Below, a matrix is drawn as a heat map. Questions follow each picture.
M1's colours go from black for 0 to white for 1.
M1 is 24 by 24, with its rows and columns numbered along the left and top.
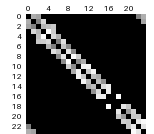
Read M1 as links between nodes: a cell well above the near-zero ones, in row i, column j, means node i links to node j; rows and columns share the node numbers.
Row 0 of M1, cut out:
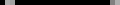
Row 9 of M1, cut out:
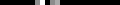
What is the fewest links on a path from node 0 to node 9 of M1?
4
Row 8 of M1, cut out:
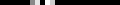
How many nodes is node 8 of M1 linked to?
4
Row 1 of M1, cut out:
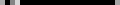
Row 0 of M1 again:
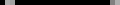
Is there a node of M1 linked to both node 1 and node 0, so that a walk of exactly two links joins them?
yes
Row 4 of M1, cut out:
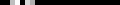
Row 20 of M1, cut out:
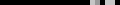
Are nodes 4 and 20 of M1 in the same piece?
yes
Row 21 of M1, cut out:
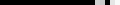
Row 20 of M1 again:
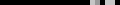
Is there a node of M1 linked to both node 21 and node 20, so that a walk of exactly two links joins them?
yes
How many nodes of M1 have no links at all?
1
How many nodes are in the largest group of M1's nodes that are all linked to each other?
4
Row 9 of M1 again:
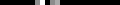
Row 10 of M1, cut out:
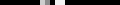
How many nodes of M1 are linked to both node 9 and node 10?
2
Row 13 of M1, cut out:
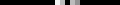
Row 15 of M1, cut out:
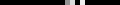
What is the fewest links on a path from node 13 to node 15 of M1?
1
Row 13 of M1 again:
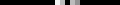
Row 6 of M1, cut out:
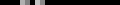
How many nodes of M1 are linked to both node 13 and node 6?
0
